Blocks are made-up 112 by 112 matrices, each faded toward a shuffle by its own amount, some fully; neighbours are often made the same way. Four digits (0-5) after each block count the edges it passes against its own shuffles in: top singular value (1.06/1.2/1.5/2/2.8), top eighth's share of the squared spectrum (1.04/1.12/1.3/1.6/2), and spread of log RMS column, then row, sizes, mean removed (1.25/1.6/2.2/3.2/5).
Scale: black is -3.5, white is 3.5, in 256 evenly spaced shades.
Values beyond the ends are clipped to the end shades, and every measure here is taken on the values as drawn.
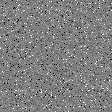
2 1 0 1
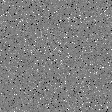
0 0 0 0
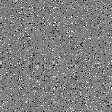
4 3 1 2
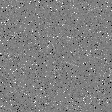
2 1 0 0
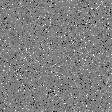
1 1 0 0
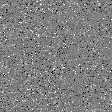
2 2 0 1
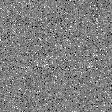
3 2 1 1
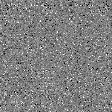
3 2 1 1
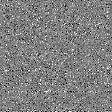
3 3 2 2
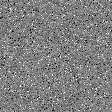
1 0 0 0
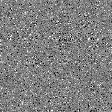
3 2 1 2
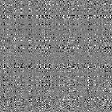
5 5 4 4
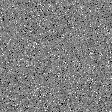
0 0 0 0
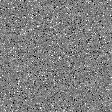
2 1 0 0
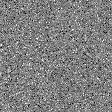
2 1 0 0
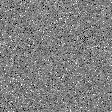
0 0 0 0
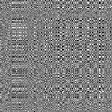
5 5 4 4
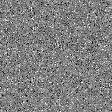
3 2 1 0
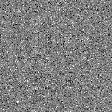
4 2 1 1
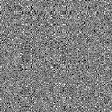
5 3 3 2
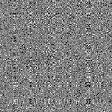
5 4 3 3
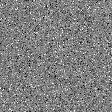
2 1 0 0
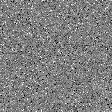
3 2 0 0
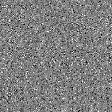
4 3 1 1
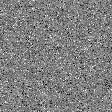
2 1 0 0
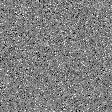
0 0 0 0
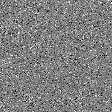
3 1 0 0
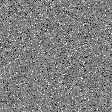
2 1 0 0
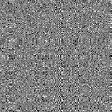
5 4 3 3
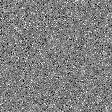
1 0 0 0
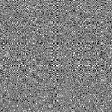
5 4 3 3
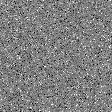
0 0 0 0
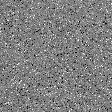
0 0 0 0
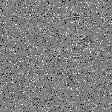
3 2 0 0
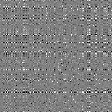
5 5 3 4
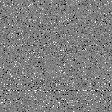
4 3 1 2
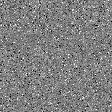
3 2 0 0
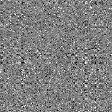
4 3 2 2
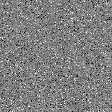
2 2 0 0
